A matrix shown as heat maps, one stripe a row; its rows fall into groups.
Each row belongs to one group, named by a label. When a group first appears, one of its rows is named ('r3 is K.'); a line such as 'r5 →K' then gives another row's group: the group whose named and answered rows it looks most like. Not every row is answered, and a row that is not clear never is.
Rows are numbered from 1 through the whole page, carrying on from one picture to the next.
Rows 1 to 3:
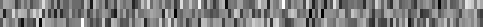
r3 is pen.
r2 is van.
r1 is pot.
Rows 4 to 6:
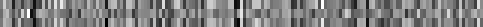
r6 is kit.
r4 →kit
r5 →pot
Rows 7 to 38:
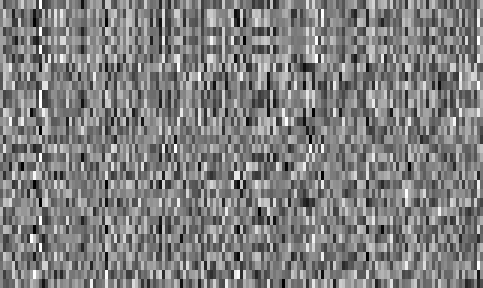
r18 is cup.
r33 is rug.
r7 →cup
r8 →kit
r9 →kit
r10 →cup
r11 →kit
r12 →cup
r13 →kit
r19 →pot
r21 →pen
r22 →van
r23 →kit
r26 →van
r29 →pen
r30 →rug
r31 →cup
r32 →kit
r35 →kit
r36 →pot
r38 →rug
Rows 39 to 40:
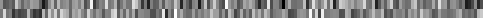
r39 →rug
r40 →kit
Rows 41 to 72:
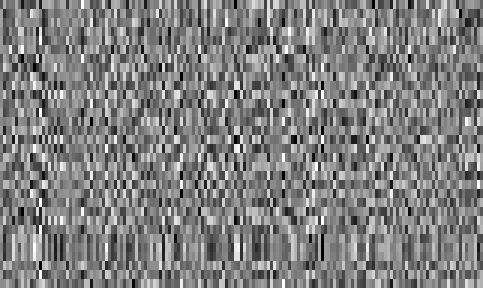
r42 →rug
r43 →rug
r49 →rug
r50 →van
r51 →kit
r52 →rug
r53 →cup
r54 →pot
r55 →van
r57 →van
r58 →pot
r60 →rug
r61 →pot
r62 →rug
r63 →cup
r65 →kit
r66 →cup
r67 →van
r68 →van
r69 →van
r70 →pen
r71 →cup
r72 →pot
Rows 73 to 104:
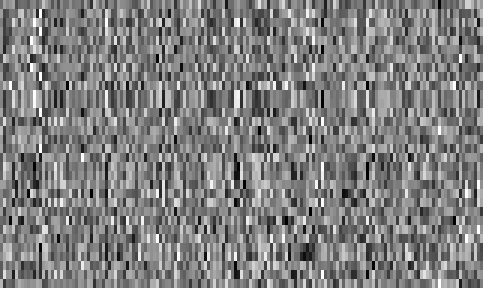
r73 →pot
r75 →van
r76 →cup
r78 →van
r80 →rug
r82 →pen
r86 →kit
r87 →rug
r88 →van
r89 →cup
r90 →pen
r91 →kit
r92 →kit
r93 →kit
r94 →pot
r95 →kit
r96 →van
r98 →pot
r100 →pen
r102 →pen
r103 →kit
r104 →rug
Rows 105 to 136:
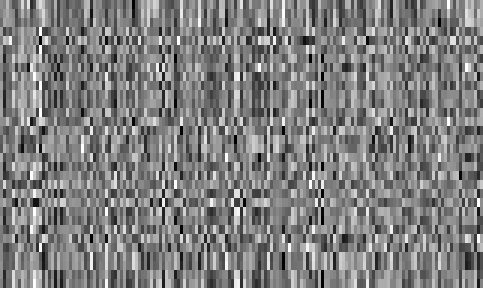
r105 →pot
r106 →pot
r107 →pot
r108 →cup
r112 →pot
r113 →van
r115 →van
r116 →van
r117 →cup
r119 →rug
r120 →pen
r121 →pen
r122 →rug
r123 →van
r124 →rug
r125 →kit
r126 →van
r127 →kit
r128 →van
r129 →van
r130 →rug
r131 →pot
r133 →rug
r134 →rug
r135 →van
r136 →van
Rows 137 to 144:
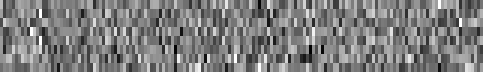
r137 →rug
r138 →cup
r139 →pot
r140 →rug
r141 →cup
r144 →pot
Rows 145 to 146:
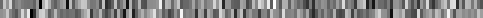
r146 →pot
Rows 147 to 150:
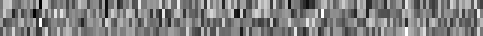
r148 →kit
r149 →cup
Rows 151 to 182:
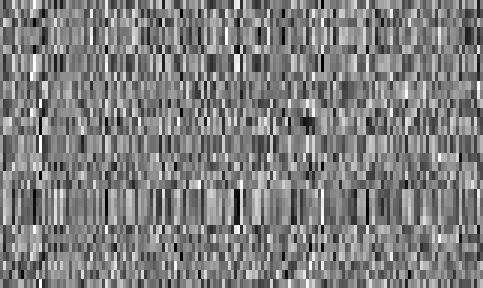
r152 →rug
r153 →kit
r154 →rug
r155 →rug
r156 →kit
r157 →van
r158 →van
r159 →rug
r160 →pot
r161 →pot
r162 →cup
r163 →rug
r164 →pen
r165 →pen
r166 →cup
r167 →cup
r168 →rug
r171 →pot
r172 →kit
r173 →kit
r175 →kit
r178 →van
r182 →cup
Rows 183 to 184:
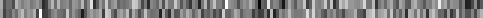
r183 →rug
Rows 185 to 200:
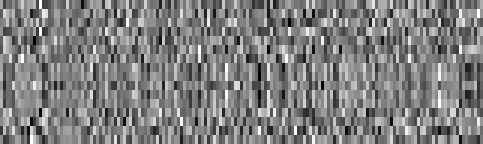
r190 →pot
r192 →rug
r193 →rug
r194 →van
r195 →rug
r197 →pen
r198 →pot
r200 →rug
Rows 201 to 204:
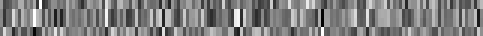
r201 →cup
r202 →van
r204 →kit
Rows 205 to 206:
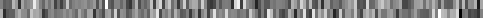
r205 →van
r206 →rug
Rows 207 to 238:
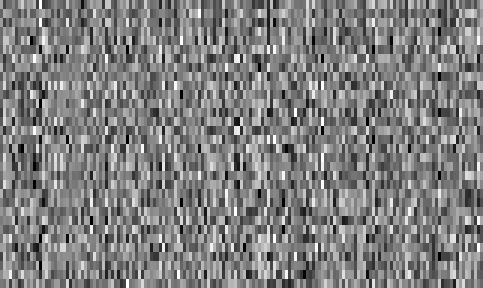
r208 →pot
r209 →cup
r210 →pot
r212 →pen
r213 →van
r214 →rug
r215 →pot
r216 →kit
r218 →pen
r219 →pot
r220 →kit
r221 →van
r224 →kit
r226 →pot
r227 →kit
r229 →rug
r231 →pot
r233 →pen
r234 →kit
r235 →pot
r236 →pen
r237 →pen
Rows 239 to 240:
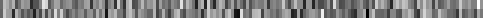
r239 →pot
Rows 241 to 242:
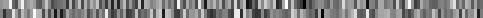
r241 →pen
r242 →van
